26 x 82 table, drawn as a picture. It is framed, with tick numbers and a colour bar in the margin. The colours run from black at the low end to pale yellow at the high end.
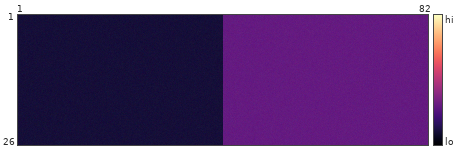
The table splits into one row of 2 panels. Panel 1,1: very low, flat. Panel 1,2: low, flat.
